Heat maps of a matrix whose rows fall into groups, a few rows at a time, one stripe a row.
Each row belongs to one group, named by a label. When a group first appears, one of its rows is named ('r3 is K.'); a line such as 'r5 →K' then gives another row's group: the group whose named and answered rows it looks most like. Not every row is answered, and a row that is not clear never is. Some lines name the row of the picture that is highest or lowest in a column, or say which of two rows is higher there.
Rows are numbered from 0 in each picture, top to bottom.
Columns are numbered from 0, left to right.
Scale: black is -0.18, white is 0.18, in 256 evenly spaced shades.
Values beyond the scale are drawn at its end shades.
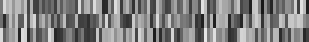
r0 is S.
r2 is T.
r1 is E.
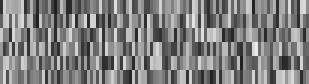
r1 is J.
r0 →J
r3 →E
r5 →E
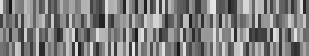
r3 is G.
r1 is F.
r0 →T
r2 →T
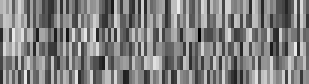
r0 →S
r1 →S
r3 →S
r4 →F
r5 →E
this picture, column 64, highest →2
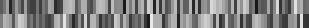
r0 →T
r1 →S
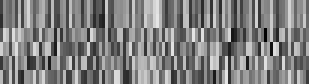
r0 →F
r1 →F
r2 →J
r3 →T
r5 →E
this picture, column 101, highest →1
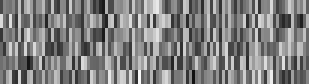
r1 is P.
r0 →F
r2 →F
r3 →E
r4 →G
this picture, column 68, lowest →4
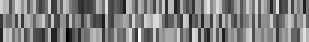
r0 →T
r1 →F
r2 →J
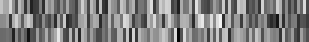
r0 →P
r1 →S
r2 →G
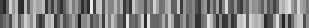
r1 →T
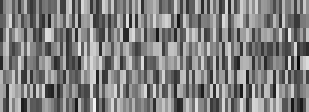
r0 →G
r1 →G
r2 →J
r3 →S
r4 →J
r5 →P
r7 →P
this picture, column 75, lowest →5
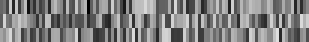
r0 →G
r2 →G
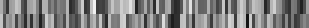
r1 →P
